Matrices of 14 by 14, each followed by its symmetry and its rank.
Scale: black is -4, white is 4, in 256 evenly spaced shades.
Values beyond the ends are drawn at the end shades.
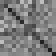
symmetric, full rank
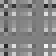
symmetric, rank one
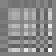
symmetric, rank one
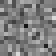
symmetric, full rank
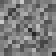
symmetric, full rank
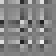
symmetric, rank one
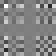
symmetric, rank one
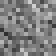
antisymmetric, full rank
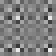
symmetric, rank one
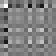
symmetric, rank one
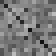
symmetric, full rank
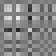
symmetric, rank one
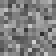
antisymmetric, full rank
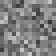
antisymmetric, full rank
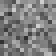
antisymmetric, full rank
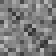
symmetric, full rank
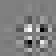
symmetric, rank one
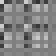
symmetric, rank one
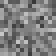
antisymmetric, full rank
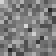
symmetric, full rank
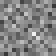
symmetric, full rank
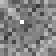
symmetric, full rank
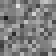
antisymmetric, full rank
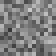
antisymmetric, full rank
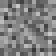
antisymmetric, full rank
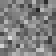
antisymmetric, full rank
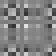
symmetric, rank one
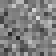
antisymmetric, full rank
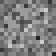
symmetric, full rank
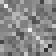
symmetric, full rank
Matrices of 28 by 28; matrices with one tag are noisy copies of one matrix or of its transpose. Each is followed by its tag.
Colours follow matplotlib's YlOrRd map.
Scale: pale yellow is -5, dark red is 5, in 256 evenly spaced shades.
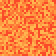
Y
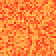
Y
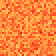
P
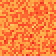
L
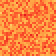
L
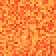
Y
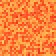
L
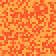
L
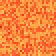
Y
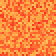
P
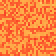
Y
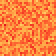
P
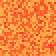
L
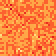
Y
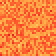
Y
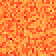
Y
